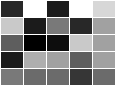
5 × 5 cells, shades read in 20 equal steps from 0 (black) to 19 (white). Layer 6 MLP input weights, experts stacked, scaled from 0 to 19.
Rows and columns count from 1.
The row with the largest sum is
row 1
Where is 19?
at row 1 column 2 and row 1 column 4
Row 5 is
9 8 8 4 8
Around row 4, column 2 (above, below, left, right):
0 8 2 12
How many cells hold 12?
4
